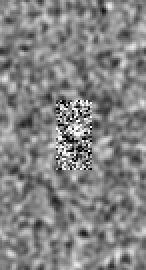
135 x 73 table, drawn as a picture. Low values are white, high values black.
The halves do not mirror each other. No overall slope runs across the table. On average the colour sits 50% of the way up the scale. The texture is blotchy. No seam splits the table. In the centre lies a patch that is rougher than the rest.
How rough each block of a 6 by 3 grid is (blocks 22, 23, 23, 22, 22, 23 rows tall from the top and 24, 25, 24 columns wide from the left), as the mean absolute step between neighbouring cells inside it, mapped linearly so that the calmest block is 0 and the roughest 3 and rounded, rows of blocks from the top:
000 / 000 / 030 / 030 / 000 / 000
